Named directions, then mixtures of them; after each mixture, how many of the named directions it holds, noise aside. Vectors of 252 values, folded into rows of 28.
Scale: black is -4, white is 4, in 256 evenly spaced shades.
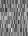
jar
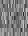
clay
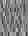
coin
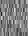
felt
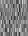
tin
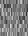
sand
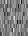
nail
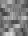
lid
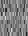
three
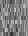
three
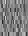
one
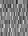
three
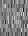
two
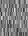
one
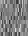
one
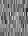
two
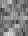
one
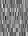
two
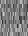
three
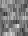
one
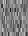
one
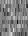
two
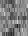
two
